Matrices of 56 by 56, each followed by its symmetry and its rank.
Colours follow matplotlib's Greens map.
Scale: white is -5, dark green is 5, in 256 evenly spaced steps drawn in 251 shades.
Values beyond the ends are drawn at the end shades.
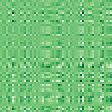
neither, rank two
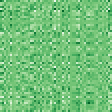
neither, rank three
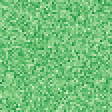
neither, full rank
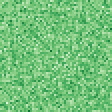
symmetric, full rank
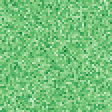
neither, full rank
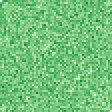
symmetric, full rank
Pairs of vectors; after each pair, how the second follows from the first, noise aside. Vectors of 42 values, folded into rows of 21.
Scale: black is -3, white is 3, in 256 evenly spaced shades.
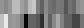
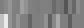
partly zeroed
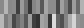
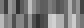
sign-scrambled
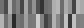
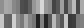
sign-scrambled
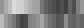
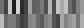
sign-scrambled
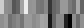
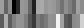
reversed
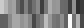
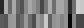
sign-scrambled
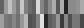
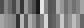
reversed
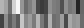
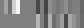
partly zeroed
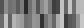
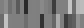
partly zeroed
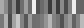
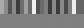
partly zeroed
